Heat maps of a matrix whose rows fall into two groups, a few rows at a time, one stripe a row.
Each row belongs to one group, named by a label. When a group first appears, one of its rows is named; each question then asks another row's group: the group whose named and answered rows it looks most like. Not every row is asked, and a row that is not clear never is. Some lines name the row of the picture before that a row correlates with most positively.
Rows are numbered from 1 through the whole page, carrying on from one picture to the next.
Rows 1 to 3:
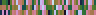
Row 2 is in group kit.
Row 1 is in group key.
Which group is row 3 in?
key
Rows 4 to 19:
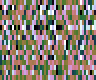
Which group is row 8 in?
key
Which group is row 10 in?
key
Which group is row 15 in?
key
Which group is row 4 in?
key
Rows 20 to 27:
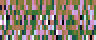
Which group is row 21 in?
key
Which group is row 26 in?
kit
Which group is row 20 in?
key
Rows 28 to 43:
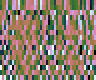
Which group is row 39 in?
key
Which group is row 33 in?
key
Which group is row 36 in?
key
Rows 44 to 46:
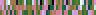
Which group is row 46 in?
kit
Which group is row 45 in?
key
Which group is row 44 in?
key
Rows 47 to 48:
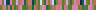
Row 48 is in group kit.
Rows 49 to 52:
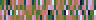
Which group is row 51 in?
key
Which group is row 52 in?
key
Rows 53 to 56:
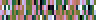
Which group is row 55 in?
key
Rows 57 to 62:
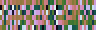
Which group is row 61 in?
kit
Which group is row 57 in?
key
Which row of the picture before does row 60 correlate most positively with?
54
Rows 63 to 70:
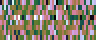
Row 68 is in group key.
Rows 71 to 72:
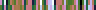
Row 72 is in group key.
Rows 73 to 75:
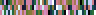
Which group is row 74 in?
kit
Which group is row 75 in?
key
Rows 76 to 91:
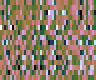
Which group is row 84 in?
key
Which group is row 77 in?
kit
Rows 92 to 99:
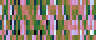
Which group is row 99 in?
key
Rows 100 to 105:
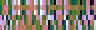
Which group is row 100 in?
kit
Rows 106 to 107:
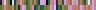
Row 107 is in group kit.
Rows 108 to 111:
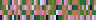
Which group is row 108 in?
kit
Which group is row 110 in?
kit
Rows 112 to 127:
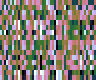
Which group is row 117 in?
kit
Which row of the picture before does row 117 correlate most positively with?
108
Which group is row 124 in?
key
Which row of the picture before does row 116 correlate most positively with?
110
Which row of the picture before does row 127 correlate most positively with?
110
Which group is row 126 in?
kit
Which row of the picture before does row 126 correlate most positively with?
110
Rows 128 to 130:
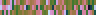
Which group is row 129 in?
key
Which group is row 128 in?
kit
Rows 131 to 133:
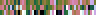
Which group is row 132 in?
key
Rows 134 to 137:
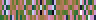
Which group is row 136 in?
key
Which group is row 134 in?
key
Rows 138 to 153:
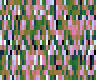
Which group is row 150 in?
kit
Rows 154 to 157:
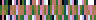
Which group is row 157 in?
key
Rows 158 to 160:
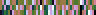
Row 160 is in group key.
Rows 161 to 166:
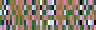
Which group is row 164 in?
key
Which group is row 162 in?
key
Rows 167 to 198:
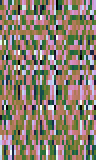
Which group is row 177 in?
kit
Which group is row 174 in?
kit
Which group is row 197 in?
kit
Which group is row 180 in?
kit
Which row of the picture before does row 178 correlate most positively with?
161
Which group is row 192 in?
key
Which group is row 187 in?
key
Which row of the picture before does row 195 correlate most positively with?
162
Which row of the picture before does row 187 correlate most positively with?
162
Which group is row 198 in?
kit
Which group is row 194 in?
key
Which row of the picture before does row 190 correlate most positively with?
165
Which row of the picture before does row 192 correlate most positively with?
162
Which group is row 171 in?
kit
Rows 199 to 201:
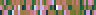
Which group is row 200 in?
kit
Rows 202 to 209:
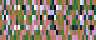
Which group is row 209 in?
kit
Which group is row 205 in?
key
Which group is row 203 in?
kit
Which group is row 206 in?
key
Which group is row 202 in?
key
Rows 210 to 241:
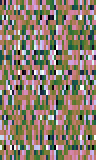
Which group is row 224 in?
kit
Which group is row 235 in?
key
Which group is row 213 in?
key
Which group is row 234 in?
kit
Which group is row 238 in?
key
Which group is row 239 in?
kit
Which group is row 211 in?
kit
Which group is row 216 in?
kit
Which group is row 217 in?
key
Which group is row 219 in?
kit
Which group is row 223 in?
key
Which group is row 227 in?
key
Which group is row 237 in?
key
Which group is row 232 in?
kit
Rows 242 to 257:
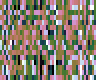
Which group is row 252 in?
key
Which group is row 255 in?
key
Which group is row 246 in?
kit
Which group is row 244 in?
kit
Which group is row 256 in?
key
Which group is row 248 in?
key
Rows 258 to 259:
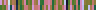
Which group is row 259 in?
key
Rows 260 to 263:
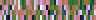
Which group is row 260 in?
kit
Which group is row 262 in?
key
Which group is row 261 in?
kit
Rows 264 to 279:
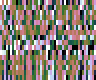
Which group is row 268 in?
kit
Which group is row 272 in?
kit
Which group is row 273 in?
kit
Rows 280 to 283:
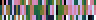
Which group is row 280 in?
key
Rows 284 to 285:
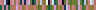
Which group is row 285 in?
key
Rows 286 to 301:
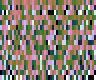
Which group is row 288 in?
key
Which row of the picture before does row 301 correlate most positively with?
285
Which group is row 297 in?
kit
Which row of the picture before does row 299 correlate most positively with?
284
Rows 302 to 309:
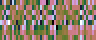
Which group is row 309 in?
key
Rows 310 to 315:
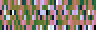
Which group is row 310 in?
kit
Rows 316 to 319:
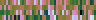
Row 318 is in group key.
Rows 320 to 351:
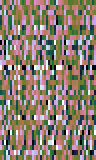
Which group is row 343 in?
kit
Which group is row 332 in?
key
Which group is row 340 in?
key
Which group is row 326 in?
kit
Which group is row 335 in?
kit
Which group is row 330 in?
key
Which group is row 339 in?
kit
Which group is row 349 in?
kit
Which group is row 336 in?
kit
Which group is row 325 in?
kit
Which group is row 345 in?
key
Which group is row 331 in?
key
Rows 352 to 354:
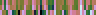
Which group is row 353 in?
key
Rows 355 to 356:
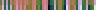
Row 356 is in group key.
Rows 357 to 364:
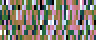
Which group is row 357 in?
key
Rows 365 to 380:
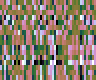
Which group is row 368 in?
key
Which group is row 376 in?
key
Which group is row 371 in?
kit
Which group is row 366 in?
kit
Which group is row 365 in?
key
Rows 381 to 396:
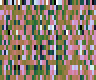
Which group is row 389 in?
key
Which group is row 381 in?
kit
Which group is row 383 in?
key
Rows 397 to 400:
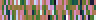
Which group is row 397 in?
kit
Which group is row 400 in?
key
